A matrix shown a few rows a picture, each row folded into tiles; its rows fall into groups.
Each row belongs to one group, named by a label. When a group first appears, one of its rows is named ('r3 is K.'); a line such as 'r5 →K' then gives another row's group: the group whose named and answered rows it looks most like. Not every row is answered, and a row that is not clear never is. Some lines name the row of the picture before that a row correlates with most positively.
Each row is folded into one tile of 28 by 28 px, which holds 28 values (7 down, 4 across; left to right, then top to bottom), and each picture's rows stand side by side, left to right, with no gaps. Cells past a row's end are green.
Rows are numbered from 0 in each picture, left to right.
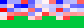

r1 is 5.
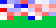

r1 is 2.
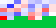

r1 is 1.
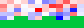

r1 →2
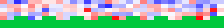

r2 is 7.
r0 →7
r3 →5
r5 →7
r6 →5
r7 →1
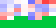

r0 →1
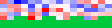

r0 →7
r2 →5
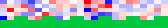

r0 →2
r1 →5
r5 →1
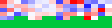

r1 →5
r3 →1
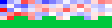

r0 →5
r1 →7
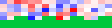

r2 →1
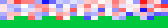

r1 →7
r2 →1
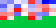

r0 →1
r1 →7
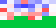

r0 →5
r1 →1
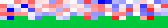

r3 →7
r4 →1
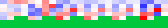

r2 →1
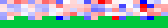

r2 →2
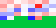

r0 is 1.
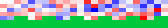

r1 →5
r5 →1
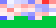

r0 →2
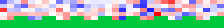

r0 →5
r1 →2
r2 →5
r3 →1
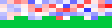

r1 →2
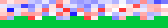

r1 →1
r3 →1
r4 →2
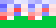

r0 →1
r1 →1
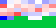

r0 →2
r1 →2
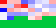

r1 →5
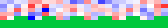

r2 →7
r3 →7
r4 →1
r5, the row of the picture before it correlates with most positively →0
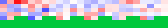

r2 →1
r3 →1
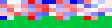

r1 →7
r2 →7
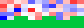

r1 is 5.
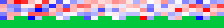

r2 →2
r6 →2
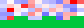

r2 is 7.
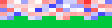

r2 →5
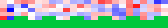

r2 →2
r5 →7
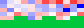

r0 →5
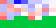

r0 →7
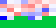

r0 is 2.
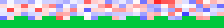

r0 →2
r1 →2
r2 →1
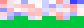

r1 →5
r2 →7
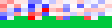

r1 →1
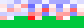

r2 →1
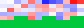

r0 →2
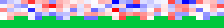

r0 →5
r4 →5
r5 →1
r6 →7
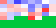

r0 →7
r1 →1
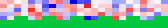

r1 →5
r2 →7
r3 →2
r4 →1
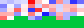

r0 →1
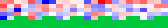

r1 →7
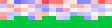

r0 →7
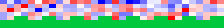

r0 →2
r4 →7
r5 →5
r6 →1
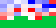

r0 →1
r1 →5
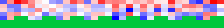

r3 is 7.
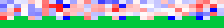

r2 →2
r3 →7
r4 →2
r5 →5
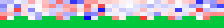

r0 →1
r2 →7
